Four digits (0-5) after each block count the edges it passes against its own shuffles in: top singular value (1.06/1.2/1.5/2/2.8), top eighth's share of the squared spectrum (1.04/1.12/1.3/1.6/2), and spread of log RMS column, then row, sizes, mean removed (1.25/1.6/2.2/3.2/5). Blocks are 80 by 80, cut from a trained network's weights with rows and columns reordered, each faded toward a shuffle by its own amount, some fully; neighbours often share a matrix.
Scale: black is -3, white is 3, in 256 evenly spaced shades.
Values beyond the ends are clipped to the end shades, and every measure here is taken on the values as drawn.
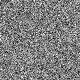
0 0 0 0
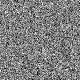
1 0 0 0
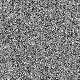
1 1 0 0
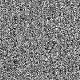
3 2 1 0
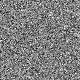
0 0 0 0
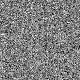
1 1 0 0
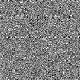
4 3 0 1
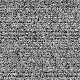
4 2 0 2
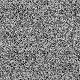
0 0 0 0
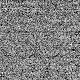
2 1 0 0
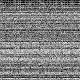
5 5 2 4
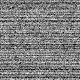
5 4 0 3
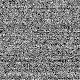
3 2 0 1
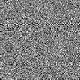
4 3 0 2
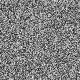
1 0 0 0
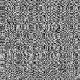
5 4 1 2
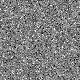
1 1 0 0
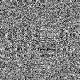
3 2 0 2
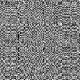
5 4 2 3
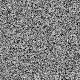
0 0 0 0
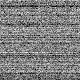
4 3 0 3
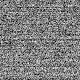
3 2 0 0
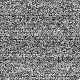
3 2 0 0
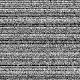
5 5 1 4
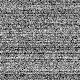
4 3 0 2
